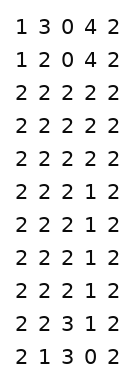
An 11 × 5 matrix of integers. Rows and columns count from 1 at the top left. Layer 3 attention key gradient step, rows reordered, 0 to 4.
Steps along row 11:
down up down up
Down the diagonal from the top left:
1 2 2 2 2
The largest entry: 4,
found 2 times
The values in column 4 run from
0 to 4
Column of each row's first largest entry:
4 4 1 1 1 1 1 1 1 3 3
